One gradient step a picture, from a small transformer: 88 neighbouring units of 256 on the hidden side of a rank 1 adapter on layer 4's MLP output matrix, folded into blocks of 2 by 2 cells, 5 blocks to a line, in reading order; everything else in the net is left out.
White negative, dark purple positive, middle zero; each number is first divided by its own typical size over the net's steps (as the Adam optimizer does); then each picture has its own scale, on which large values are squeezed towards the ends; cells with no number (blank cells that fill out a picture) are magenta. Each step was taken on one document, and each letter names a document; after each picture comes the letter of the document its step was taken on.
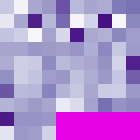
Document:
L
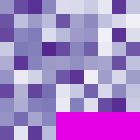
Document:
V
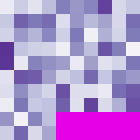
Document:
V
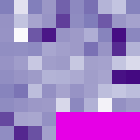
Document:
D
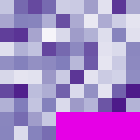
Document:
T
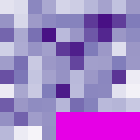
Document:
D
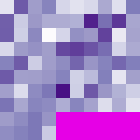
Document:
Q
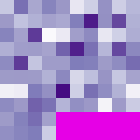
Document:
Q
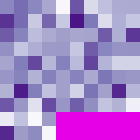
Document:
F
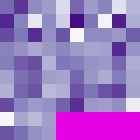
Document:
L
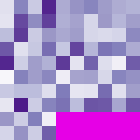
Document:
T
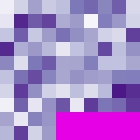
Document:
T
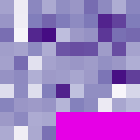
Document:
D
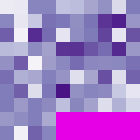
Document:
Q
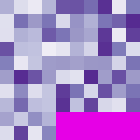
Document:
V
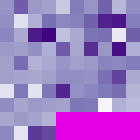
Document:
D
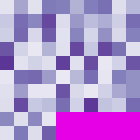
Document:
V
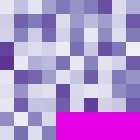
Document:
V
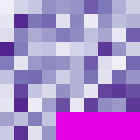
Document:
T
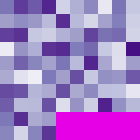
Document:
T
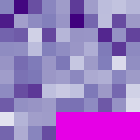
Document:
L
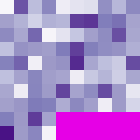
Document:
Q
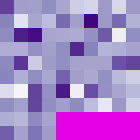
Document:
Q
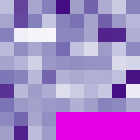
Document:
D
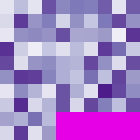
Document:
T
